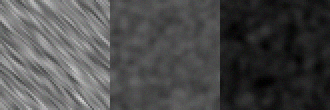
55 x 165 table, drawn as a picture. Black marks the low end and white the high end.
It is made of 1 by 3 panels. Panel 1,1: middling, slanting down to the right. Panel 1,2: low, blotchy, faint in contrast. Panel 1,3: very low, blotchy, faint in contrast.
